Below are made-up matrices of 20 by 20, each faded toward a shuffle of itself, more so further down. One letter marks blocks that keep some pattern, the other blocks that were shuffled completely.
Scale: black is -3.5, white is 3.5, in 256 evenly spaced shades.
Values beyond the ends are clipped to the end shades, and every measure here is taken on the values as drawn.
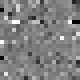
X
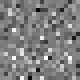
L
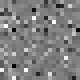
L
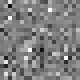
X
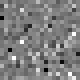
L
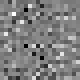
X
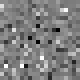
L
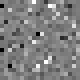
L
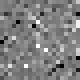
L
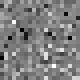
L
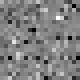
X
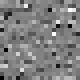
X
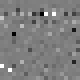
X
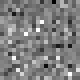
L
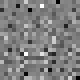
X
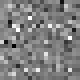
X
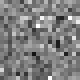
X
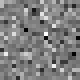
L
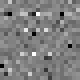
X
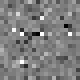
X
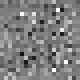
L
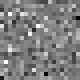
L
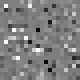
L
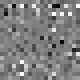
X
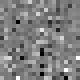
L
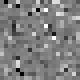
L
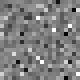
L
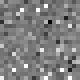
L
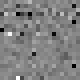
X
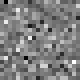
L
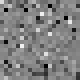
L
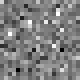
X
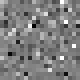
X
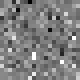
L
